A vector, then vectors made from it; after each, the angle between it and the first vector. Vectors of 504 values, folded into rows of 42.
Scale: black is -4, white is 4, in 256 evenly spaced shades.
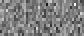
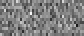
orthogonal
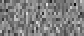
nearly opposite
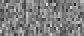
nearly opposite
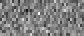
orthogonal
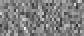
partly aligned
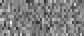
partly aligned
